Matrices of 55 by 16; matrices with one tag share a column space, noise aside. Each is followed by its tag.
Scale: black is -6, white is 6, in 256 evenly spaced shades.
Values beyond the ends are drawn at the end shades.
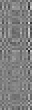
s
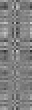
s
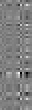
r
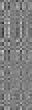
s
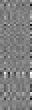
r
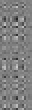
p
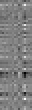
r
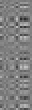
p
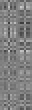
s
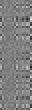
p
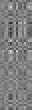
s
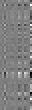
r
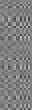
p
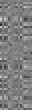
p
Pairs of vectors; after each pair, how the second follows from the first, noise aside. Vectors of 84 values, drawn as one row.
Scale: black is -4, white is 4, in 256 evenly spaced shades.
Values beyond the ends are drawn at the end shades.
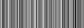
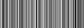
copied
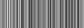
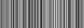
wrapped around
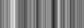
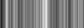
wrapped around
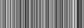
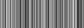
copied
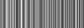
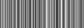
wrapped around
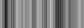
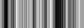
scaled up
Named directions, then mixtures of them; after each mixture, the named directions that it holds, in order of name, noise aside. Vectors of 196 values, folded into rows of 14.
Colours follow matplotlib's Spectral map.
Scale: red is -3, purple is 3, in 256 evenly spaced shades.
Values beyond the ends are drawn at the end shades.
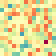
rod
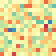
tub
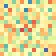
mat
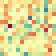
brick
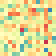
mat, rod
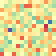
tub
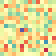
mat, rod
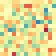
brick, tub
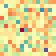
mat, rod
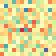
mat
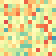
brick, rod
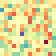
rod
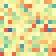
mat, tub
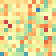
brick, rod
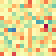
tub
